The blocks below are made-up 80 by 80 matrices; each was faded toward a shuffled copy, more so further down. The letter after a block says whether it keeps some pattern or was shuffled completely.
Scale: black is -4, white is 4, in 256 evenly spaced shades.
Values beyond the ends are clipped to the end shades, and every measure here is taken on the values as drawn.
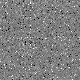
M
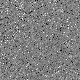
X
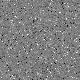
X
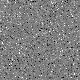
X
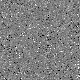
M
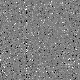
M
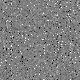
M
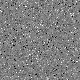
X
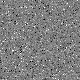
X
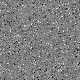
X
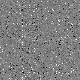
M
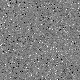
X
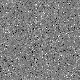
M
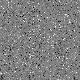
M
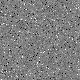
X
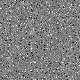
M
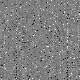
M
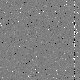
M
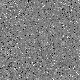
M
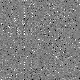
M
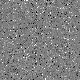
M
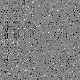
M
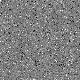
M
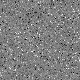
X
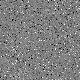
X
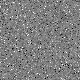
X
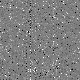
M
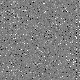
M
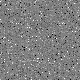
X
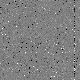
M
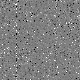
M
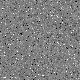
X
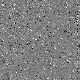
M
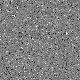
X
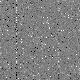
M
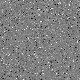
X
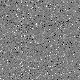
M
